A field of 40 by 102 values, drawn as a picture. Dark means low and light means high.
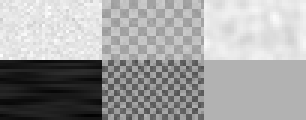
The table splits into 2 rows of 3 panels. Panel 1,1: very high, fine-grained, faint in contrast. Panel 1,2: high, checkered. Panel 1,3: very high, blotchy, faint in contrast. Panel 2,1: very low, streaked across, faint in contrast. Panel 2,2: middling, checkered, strong in contrast. Panel 2,3: high, flat.
